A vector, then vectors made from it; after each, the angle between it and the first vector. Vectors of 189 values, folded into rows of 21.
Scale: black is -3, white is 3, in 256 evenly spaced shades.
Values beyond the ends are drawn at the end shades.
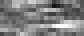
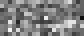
partly aligned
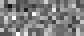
orthogonal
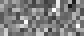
orthogonal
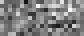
partly opposed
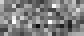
partly opposed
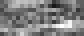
nearly parallel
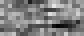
nearly opposite
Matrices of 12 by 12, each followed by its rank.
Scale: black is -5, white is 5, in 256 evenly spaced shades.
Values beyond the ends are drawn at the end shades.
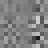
two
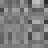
two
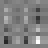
one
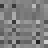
two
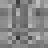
two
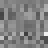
two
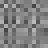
two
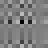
one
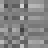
two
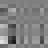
one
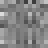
two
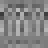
two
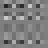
one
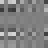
one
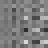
two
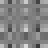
one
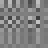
one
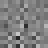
two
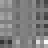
one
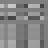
one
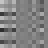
one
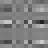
one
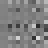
two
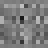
two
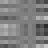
one
